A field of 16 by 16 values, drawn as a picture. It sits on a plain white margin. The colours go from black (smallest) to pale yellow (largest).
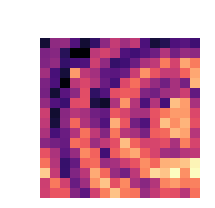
There is an overall slope up to the bottom right. The ninth with the lowest average is the top left. Concentric rings centre on the middle right. The bottom right is the ninth with the highest average.
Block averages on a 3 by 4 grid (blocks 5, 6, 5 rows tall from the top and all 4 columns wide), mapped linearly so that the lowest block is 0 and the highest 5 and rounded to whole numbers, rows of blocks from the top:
0112
1234
2445
